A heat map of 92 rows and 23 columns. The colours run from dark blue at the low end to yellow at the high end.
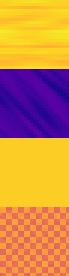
It is made of 4 by 1 panels. Panel 1,1: very high, streaked across, faint in contrast. Panel 2,1: very low, slanting down to the right, faint in contrast. Panel 3,1: very high, flat. Panel 4,1: high, checkered.
